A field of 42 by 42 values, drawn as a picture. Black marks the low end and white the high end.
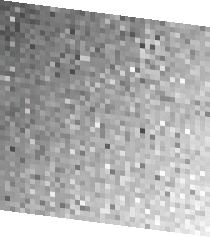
No regular stripes run through it. The field climbs toward the bottom right. The texture is fine-grained noise. The bottom right is the ninth with the highest average. The ninth with the lowest average is the top left. No row or column stands out.
